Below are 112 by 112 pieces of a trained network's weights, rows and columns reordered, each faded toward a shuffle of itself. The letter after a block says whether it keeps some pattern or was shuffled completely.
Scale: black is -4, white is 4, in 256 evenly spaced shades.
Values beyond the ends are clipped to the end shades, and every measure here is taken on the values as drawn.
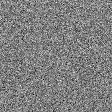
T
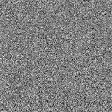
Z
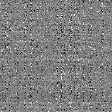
Z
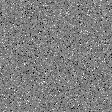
T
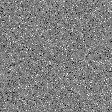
T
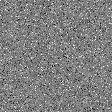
T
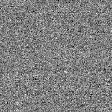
Z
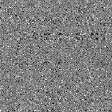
Z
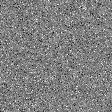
T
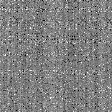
Z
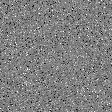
T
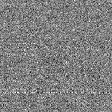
Z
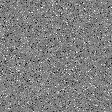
T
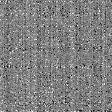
Z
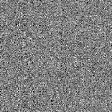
Z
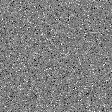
T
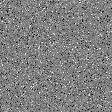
T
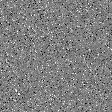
T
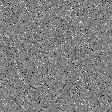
T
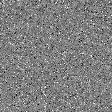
T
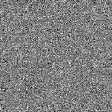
Z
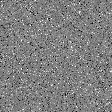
T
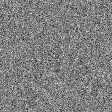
T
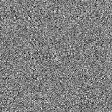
Z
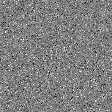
T
